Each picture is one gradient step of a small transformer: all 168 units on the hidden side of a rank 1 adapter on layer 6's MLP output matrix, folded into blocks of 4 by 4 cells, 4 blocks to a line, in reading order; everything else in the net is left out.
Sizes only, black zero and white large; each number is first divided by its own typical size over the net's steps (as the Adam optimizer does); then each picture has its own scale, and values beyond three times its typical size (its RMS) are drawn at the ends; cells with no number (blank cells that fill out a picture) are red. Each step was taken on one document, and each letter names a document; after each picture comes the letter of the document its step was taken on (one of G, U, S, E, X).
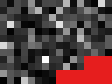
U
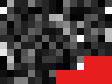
U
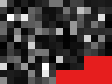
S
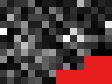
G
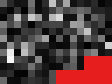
U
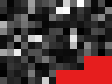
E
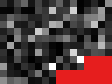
S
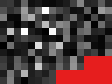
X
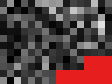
S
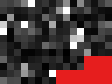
E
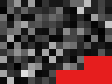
X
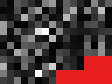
S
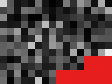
X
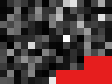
G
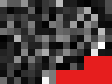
S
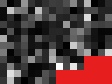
X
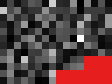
G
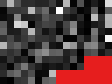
G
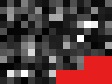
E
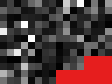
E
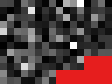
E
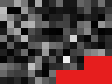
X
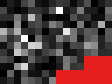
G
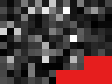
E
